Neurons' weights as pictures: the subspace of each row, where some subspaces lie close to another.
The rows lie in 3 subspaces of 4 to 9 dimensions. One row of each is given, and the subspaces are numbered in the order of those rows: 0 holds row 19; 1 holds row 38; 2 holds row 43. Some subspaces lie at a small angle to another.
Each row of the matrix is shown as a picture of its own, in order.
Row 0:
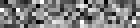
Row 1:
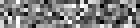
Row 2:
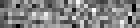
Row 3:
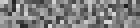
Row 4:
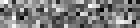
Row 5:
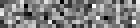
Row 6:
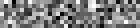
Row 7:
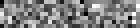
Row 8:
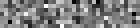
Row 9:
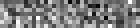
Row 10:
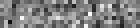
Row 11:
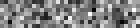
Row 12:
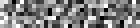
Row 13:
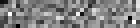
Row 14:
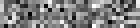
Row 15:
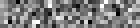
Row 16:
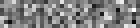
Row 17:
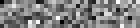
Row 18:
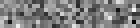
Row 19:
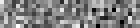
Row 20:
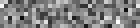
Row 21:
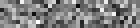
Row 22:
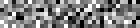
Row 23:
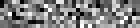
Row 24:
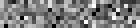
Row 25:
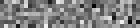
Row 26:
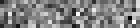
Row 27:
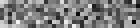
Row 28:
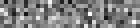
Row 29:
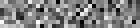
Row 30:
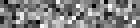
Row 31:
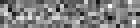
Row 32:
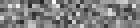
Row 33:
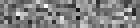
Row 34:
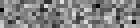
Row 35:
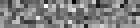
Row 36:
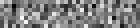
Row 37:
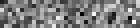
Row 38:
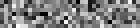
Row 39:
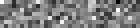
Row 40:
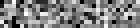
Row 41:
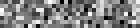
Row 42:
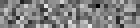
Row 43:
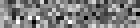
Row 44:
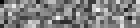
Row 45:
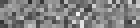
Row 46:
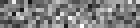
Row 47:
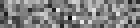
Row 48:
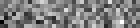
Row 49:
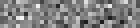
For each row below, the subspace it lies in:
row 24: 2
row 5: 1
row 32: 1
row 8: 2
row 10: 2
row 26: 0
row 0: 2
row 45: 1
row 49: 2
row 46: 1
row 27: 1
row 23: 2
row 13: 0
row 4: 1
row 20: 2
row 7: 1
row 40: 1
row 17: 0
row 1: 2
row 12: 1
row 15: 2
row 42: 2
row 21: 2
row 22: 1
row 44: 0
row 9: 2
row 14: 2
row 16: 0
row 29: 1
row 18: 0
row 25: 2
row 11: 0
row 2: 0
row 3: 1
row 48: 1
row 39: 0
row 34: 2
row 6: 1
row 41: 0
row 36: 2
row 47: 2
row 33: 2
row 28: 2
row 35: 2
